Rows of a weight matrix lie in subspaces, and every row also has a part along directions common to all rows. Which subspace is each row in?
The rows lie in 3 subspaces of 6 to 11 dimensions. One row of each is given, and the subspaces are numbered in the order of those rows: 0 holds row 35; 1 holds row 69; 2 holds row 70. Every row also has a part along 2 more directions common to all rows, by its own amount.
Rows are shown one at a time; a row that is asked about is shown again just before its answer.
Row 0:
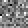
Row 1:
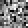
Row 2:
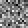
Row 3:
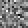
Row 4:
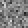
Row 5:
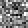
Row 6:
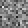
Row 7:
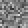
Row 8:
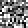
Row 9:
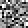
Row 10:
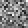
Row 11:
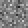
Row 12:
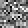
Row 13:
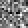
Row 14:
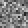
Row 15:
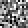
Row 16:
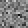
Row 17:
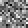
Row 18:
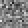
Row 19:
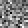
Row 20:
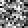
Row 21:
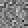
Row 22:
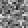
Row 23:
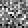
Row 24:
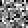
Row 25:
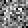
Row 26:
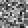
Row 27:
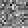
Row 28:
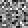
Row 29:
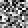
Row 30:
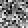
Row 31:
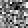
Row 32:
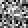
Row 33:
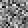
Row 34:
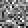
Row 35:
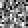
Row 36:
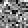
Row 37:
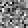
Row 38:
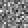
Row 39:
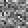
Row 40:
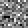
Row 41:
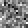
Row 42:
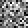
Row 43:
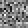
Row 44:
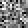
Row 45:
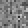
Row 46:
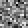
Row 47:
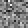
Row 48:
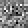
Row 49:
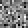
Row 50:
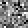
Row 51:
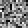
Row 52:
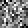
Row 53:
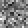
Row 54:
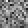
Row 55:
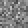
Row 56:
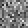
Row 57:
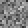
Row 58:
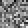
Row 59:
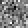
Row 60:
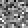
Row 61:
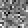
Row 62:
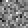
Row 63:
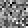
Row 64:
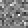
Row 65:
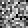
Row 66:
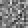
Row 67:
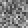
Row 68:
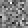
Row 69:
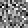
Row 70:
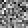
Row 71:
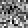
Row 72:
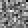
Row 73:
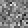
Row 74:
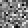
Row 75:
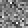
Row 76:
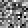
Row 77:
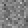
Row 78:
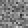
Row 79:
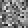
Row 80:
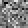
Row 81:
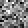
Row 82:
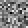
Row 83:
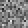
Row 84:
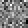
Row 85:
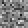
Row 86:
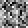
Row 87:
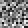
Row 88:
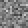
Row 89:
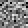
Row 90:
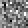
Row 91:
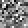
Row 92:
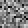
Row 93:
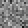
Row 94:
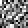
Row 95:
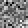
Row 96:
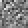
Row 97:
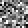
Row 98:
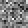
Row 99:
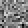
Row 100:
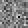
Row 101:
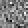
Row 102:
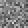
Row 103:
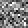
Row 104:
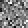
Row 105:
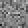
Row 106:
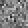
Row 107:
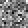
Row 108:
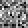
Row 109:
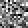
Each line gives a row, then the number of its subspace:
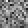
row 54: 0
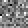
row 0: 2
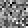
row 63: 1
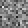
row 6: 1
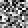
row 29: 1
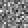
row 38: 2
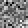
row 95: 0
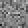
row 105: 2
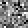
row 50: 0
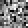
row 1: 0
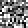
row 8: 0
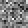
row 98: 2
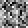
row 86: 1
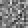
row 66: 1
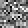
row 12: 2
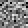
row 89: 0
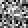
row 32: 0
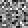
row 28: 1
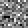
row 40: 0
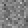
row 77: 0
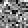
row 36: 2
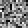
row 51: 0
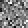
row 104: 0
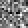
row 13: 1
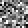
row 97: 2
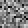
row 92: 2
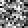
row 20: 0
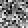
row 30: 0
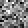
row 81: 0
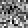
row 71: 0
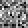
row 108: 1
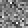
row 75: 1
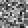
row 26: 1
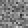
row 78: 0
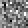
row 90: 0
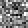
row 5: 0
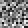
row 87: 1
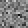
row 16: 2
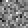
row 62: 2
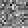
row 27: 0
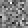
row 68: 1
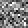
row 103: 2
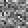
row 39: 2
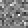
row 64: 2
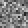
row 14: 0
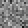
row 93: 0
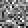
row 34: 2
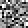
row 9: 2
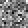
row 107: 2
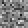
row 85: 0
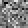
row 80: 2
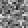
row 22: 0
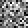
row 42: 0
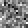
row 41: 2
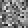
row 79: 1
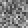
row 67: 0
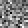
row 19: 2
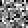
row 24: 2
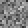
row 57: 2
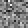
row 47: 0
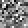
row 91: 2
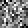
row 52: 0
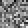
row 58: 2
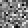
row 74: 1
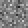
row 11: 0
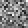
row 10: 1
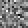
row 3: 1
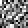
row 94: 2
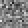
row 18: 2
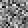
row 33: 1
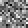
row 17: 2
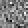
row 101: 0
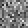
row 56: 0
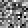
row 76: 1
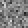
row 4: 0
